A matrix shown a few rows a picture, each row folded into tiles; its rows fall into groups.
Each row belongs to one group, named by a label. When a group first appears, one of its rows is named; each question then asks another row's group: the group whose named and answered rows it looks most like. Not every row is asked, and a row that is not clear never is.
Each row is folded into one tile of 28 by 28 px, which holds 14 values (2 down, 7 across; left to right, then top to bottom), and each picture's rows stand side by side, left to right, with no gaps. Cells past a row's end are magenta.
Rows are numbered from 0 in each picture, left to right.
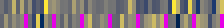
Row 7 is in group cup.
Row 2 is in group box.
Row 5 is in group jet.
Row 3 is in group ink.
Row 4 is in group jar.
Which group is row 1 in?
box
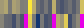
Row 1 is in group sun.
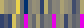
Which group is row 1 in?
box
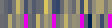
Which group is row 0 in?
jar
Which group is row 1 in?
jar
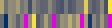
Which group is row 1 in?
ink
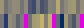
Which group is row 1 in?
jet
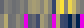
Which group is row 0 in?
ink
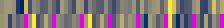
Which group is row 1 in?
ink
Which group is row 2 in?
cup
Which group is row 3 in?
ink
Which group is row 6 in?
sun
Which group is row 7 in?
box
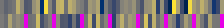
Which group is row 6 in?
cup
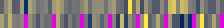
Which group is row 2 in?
sun
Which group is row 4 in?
box
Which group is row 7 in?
ink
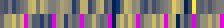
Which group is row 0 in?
jet
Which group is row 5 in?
jet
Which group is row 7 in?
jet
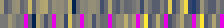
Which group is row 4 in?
jet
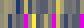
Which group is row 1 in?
ink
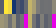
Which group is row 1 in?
sun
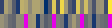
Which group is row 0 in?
cup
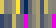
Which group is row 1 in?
box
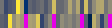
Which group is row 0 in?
jar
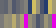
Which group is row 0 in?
jet
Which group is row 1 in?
cup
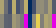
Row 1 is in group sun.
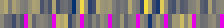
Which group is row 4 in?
box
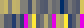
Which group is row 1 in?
ink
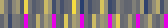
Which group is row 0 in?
sun
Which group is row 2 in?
jar
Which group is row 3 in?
jar
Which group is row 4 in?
ink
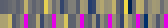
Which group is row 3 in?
box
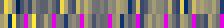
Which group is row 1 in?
ink
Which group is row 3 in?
sun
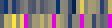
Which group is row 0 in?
jet
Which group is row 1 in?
jet
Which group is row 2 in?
cup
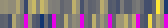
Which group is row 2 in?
jar
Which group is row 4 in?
jet
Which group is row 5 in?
jar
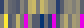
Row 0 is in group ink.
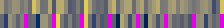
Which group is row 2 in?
sun
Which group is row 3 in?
sun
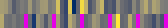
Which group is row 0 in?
sun
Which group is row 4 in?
ink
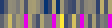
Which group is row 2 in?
ink
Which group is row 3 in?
box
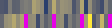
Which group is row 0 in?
jet
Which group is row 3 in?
ink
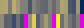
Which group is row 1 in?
ink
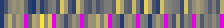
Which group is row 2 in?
cup
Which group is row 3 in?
jet
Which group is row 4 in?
cup
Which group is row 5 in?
cup
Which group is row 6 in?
box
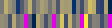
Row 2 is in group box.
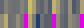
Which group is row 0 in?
ink
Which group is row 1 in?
sun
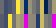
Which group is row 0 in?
jar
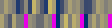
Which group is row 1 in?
cup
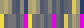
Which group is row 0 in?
sun
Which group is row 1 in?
sun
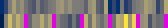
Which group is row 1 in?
jet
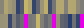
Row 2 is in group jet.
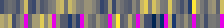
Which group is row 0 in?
cup
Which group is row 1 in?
jet
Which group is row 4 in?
ink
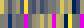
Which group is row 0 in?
sun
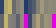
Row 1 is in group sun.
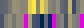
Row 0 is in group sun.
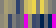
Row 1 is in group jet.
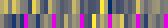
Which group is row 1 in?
cup
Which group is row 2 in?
jar
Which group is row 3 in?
jar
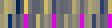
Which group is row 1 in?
jar
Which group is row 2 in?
jar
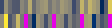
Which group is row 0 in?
ink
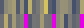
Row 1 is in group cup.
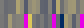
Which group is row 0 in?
jar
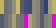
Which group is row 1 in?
cup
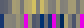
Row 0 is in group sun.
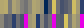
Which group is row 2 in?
jar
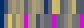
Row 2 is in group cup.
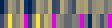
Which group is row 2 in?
cup
